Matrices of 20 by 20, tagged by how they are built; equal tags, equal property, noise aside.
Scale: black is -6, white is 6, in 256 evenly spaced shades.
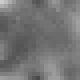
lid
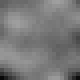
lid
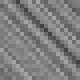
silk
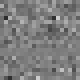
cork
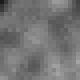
lid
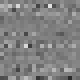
cork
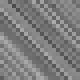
silk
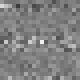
cork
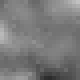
lid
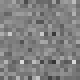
cork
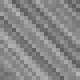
silk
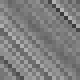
silk
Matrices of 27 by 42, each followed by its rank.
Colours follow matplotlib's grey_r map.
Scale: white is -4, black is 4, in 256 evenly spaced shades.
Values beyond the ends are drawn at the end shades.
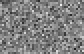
full rank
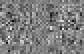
five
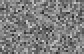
full rank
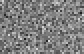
full rank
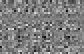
five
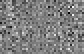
five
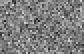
full rank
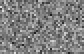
full rank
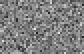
full rank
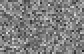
full rank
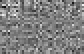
five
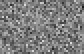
full rank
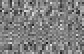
five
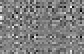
five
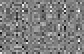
five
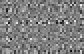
five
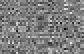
five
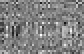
five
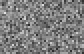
full rank
